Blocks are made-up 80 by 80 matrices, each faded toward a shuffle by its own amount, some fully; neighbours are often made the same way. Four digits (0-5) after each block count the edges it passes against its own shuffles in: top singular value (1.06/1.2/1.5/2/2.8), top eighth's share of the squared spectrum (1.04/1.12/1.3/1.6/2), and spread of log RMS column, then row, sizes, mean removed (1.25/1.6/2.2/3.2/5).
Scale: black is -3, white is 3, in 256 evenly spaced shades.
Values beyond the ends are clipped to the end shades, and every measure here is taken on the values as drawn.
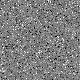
0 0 0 0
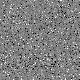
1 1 0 1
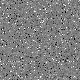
0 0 0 0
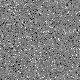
0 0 0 0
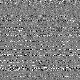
2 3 0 4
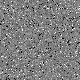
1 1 0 0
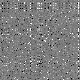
4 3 2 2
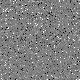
1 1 0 0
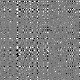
5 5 3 3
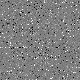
2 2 0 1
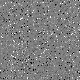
2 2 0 0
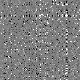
4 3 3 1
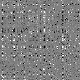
4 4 3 2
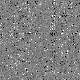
3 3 1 1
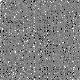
4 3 2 1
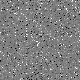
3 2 1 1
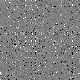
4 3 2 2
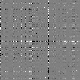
5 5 3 2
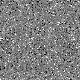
2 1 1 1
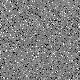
3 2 0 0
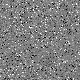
2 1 0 0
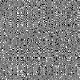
4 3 2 2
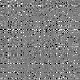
4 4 2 3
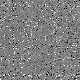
3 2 0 1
